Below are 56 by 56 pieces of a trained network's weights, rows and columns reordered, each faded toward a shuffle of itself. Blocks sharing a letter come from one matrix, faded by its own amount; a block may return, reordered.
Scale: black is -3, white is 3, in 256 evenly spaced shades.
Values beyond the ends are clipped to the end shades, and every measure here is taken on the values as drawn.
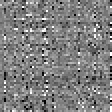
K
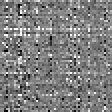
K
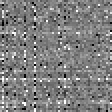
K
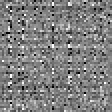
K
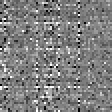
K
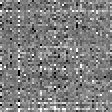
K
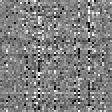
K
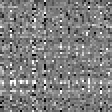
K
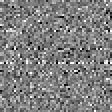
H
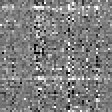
K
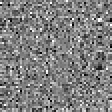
H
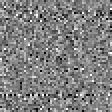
H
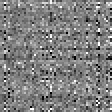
K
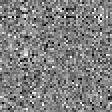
H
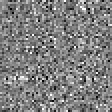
H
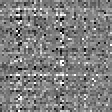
K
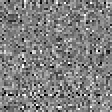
H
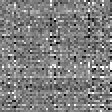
K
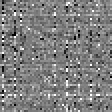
K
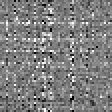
K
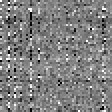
K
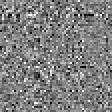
H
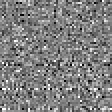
H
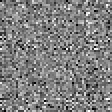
H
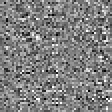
H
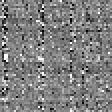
K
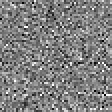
H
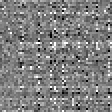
K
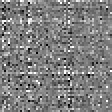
K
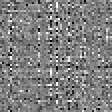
K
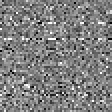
H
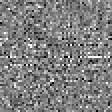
H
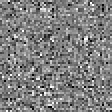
H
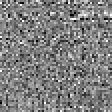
H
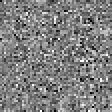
H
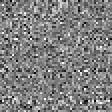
H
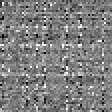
K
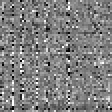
K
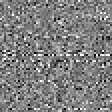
H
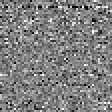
H
